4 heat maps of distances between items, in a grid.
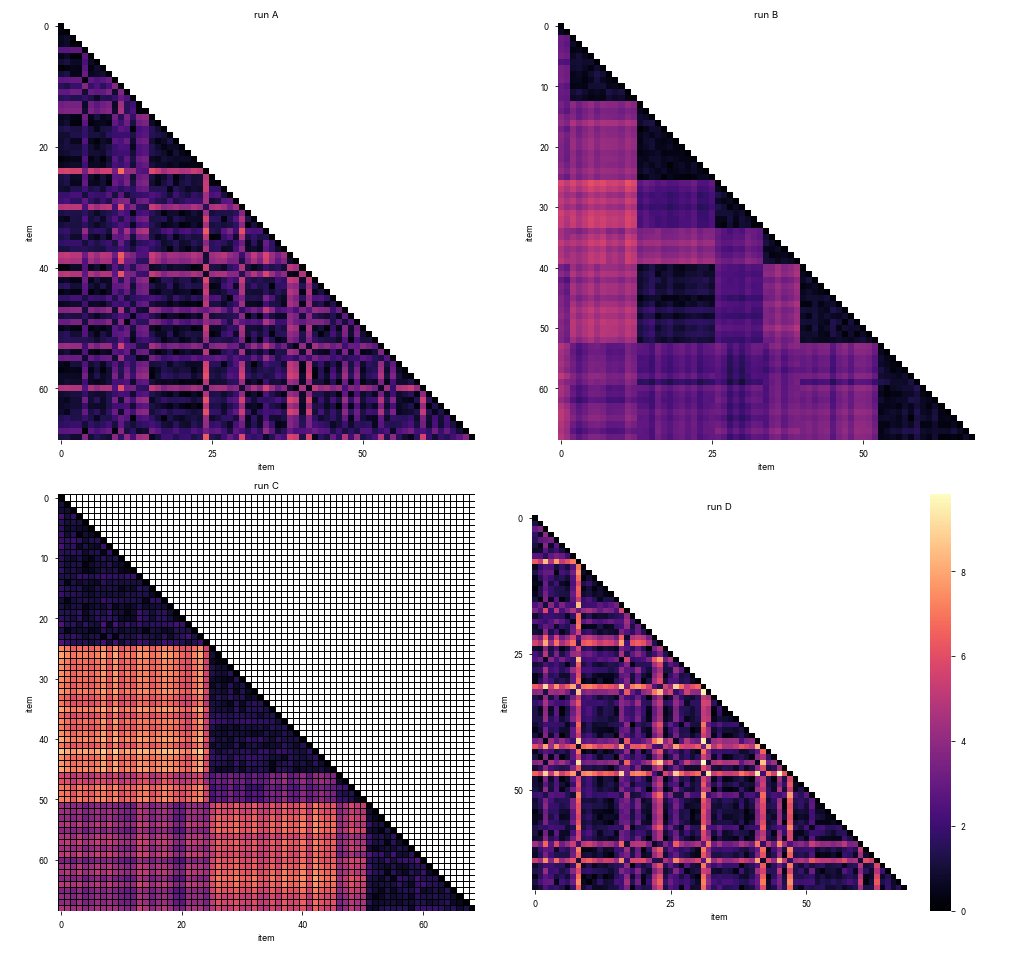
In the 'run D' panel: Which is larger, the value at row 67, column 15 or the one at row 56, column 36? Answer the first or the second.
the first
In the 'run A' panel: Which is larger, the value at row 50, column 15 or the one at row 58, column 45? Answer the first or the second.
the second
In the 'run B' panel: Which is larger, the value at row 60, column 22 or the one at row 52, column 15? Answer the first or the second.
the first
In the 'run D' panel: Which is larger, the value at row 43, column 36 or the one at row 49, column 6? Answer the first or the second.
the first
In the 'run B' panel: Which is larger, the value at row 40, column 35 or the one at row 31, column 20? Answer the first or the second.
the first
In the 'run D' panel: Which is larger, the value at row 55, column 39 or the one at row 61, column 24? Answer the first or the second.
the second
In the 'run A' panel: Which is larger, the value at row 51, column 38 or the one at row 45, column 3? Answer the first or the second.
the first
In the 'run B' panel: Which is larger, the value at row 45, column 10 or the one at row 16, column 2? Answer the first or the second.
the second
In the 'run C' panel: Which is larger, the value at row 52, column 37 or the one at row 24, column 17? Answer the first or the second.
the first
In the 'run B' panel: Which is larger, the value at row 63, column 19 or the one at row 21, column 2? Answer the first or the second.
the second
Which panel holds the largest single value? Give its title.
run D
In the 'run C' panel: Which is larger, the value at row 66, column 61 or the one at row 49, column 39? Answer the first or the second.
the second
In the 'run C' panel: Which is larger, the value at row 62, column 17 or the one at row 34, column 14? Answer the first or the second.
the second
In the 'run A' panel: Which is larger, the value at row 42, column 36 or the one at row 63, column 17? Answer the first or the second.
the first
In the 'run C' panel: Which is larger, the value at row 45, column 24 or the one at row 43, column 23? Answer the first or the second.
the second
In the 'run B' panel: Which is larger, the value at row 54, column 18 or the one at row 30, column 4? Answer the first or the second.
the second
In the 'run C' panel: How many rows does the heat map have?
69
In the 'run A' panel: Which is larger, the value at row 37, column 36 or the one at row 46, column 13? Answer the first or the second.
the second
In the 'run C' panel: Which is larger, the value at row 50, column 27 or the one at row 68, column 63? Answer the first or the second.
the first
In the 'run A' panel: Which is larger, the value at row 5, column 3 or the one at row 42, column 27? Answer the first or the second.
the second
